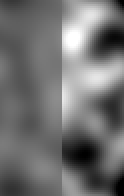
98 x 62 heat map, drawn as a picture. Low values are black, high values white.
The bottom right is the ninth with the lowest average. The left part is calmer, up to a seam about 50% of the way across. Values change most from cell to cell in the top right. There are no lone odd cells.
